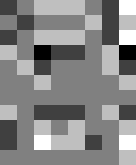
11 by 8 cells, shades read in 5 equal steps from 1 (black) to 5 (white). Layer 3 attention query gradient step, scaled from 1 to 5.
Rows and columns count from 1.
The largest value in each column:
4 4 5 4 4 4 4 5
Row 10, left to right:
2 3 5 4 4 2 3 5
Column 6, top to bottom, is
3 4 3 3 3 3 3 3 3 2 3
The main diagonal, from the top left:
2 2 4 2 3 3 3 2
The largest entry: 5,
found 4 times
